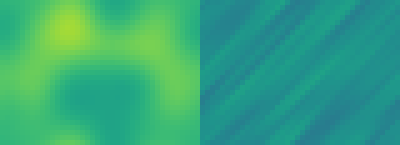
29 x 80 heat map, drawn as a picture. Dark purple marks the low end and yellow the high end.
The table splits into one row of 2 panels. Panel 1,1: high, smooth. Panel 1,2: middling, slanting up to the right, faint in contrast.
